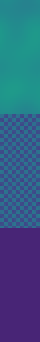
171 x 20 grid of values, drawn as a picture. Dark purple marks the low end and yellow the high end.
It is made of 3 by 1 panels. Panel 1,1: middling, smooth, faint in contrast. Panel 2,1: low, checkered. Panel 3,1: very low, flat.
